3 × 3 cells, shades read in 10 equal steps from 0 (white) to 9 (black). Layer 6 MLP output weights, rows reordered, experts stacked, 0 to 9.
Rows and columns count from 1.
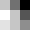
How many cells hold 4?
1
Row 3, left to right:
1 2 4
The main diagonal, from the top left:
2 2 4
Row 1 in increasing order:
2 5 9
